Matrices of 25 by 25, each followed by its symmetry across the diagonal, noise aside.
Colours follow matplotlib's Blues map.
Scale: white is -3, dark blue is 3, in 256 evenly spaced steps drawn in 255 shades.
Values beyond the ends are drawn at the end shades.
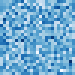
antisymmetric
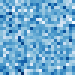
antisymmetric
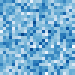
symmetric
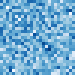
symmetric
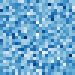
neither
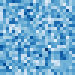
antisymmetric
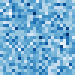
neither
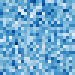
neither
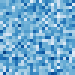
antisymmetric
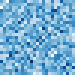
symmetric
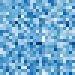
antisymmetric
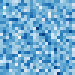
neither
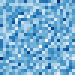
symmetric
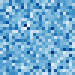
symmetric
